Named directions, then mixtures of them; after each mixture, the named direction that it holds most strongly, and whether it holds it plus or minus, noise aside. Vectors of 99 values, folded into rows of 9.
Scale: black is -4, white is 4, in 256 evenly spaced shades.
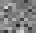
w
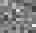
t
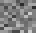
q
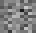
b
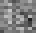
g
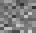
q, plus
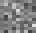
t, plus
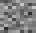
q, minus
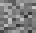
q, minus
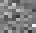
t, plus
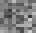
g, minus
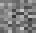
b, minus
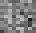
g, plus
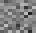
q, minus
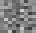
b, minus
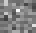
t, plus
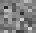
w, minus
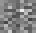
b, minus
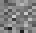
q, minus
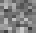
w, plus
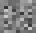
w, minus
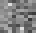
g, plus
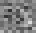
g, minus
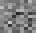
b, minus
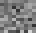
t, minus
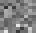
w, minus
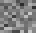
q, plus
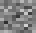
b, minus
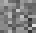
g, plus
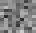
w, plus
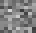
b, plus
